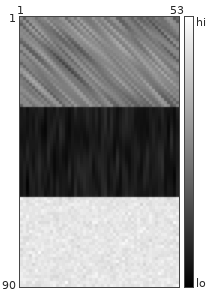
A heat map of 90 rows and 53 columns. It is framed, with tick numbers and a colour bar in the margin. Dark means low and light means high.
It is made of 3 by 1 panels. Panel 1,1: middling, slanting down to the right. Panel 2,1: very low, streaked downward, faint in contrast. Panel 3,1: very high, fine-grained, faint in contrast.
